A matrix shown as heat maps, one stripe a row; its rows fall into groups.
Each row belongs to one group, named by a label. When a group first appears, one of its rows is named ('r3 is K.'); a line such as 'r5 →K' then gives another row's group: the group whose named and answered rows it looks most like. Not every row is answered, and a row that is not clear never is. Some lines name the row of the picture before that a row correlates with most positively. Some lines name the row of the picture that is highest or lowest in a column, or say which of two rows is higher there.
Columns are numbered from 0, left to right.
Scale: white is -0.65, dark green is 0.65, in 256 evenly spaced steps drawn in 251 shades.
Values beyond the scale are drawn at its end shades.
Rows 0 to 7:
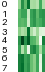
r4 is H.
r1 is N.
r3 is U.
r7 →H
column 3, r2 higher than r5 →Yes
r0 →U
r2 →N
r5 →N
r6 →H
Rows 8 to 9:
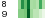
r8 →U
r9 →U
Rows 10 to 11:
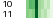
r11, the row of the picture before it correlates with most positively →9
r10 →U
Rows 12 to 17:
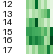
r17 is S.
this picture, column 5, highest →16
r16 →H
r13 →S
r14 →U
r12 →U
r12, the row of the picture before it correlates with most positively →11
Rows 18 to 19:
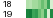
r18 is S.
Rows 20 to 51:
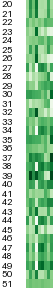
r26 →U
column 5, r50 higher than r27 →No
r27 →N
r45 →U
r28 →S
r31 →S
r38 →N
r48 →N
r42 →N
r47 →N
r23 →U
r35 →H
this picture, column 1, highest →39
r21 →U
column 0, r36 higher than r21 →Yes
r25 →U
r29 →N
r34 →N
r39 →H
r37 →H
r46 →N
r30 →H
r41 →S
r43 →U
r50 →U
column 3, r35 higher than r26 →No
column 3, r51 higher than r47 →Yes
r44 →N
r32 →U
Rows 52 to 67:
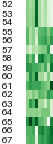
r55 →N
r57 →S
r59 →H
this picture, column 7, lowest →65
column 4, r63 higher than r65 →No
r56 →N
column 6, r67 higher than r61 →Yes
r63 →U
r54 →U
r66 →N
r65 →H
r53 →U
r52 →U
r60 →U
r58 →N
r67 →N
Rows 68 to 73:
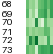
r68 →N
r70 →U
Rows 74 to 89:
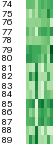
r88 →U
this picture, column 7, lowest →88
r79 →H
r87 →N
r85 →N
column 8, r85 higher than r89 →Yes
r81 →U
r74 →N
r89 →U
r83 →U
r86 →N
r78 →S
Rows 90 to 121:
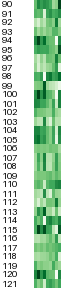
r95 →H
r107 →U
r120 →H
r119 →S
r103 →U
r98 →N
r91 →N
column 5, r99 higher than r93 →No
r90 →H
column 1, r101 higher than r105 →No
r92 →S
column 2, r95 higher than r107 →Yes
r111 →U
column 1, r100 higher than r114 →Yes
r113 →U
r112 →S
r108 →U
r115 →H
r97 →S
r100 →H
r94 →H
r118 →S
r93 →S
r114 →N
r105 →H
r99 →U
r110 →N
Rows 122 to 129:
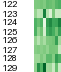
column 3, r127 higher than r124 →Yes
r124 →N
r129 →U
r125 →N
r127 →S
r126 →S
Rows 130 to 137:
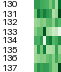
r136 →S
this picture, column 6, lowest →133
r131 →H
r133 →U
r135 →U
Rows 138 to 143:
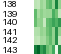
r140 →N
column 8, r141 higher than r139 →Yes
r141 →S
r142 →S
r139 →S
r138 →S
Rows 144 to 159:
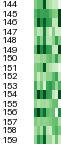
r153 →N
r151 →U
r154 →H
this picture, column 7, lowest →156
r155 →S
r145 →H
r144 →U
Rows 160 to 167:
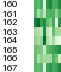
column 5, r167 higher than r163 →Yes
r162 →H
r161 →N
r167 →N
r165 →N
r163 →U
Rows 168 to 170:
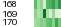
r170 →S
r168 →N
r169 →U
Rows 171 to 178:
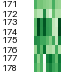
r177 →N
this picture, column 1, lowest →172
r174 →H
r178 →N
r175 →H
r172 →U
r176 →U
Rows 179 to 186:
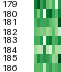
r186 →N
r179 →H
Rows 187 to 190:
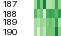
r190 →S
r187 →U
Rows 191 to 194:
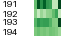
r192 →S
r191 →H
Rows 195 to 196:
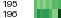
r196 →H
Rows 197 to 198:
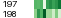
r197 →N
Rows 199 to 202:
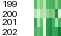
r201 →N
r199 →N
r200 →S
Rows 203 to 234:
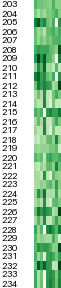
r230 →H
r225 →U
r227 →U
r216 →U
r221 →S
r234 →N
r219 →S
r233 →N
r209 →H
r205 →H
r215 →N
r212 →H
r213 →U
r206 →N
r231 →N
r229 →S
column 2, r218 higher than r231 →No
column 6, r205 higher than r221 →Yes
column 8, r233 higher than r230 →No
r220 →N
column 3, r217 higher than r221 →Yes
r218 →S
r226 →H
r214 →U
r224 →U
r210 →U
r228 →N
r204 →S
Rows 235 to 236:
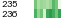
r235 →S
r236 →N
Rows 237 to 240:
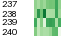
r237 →S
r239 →N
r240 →S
